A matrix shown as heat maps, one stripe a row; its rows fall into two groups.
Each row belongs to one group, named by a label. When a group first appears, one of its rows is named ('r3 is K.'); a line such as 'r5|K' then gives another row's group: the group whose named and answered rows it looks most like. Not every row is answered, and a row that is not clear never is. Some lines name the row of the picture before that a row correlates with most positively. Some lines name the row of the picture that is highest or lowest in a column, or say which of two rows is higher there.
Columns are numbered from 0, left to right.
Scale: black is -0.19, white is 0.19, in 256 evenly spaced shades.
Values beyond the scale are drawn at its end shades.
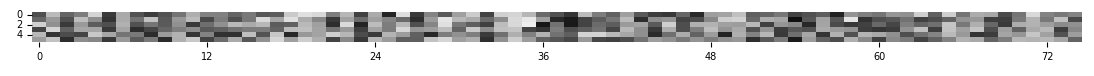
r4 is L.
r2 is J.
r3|J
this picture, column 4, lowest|2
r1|J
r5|J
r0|J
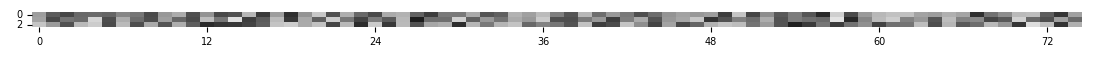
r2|J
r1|L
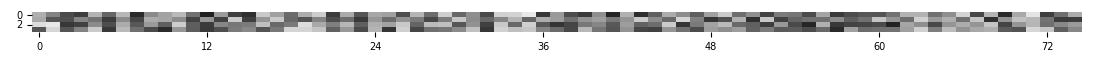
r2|J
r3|J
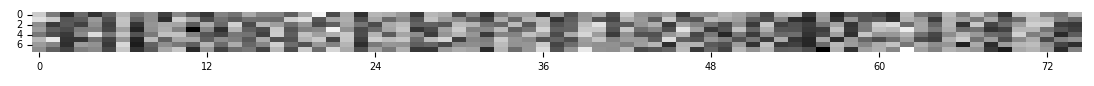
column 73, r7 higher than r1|No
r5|J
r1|J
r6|L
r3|L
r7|L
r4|L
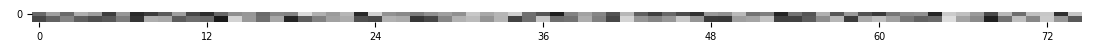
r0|J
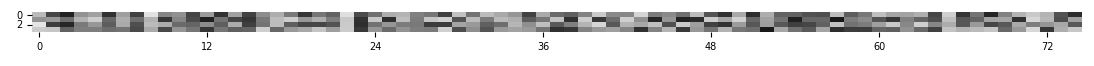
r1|J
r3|J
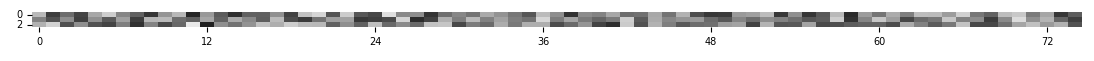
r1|L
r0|L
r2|J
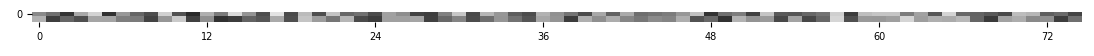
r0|L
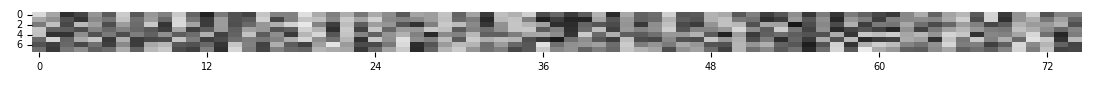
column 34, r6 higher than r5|No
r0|J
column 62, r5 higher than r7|Yes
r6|L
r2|J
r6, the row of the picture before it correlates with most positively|0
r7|L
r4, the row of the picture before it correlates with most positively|1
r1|J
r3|J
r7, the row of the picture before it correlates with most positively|0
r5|J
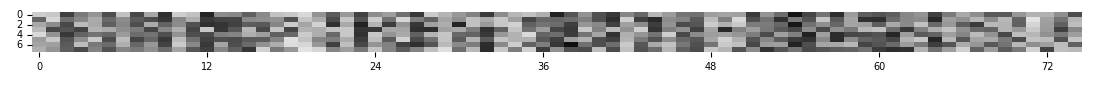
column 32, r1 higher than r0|Yes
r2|J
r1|J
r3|L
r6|J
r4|J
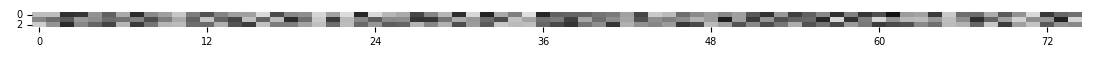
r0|J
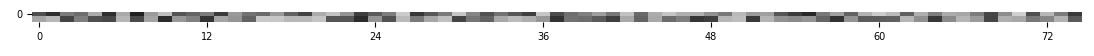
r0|L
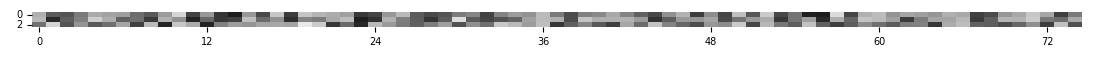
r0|L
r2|J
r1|L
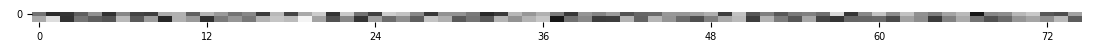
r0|L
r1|J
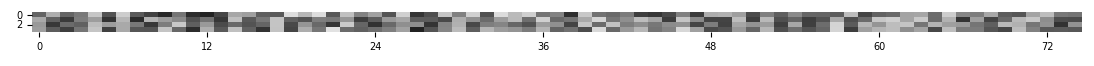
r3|L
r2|L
